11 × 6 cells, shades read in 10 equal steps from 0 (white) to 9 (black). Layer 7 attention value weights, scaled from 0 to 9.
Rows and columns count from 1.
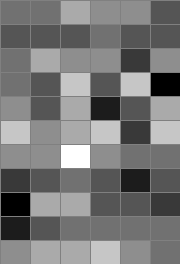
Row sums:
27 35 27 30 30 20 22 38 34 34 21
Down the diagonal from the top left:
5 6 4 6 6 2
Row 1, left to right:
5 5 3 4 4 6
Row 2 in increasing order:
5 6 6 6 6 6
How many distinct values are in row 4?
4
